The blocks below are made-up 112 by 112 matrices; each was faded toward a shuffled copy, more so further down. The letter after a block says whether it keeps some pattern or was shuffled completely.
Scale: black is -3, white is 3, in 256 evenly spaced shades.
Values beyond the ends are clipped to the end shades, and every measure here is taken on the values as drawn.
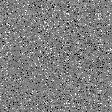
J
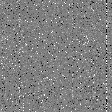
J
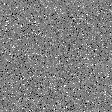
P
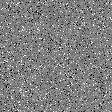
P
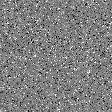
P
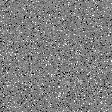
J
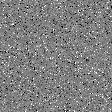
P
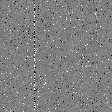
J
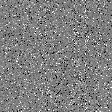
J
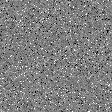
P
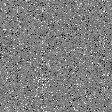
J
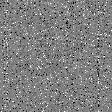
J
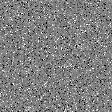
J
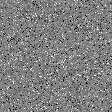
P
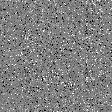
J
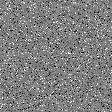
P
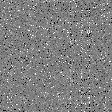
J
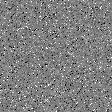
P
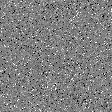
P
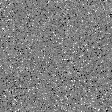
P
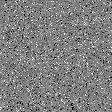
P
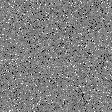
P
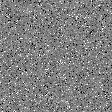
P
